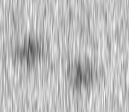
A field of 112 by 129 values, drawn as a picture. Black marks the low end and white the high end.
Mirror symmetry: none. Slope: none. Ninth with the lowest average: middle left. Grain: streaks running down. Dips: two.
